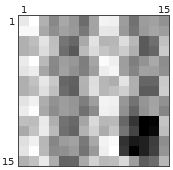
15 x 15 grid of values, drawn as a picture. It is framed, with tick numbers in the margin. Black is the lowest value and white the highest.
Odd patch: lower, in the bottom right. Roughest part: bottom right. Stripes: upright, repeating 2 times. Ninth with the lowest average: bottom right.
